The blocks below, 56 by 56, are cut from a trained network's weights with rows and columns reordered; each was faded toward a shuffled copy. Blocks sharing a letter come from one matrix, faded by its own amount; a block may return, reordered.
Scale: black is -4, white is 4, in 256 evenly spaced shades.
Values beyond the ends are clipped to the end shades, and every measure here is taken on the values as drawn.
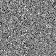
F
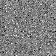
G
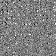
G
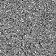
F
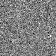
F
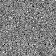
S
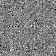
G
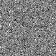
F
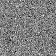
S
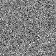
F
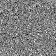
F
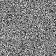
S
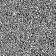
F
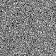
F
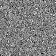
F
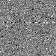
S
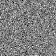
F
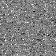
G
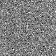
F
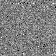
S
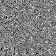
G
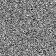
S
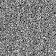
S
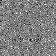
G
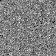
G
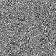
F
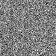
S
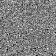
S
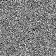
S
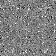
G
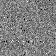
S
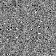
G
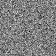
S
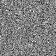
F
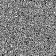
S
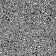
G
